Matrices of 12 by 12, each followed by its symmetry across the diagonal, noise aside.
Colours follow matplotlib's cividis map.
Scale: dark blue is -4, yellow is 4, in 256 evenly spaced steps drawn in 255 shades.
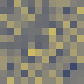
symmetric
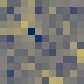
symmetric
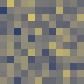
antisymmetric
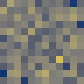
symmetric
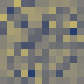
symmetric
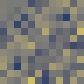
symmetric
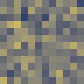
antisymmetric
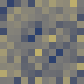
symmetric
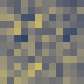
antisymmetric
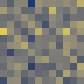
antisymmetric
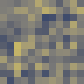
antisymmetric
